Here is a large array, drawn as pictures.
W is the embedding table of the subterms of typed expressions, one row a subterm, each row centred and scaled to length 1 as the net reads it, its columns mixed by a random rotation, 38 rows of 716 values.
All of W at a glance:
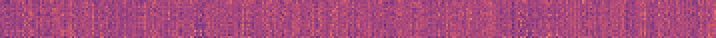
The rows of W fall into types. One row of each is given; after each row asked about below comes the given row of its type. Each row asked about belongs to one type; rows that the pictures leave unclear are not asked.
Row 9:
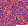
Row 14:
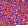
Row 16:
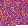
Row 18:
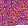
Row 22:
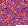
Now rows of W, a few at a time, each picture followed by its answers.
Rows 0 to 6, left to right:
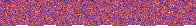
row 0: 14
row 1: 9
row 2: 14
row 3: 14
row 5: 16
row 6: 22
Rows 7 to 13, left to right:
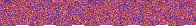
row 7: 14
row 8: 16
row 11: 18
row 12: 9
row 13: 18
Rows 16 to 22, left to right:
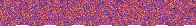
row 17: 18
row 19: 9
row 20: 14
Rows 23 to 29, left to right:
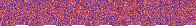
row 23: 16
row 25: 16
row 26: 16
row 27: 22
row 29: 18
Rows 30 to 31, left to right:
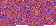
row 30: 22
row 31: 9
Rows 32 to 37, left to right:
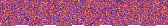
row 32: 9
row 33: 16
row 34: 9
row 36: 14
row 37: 16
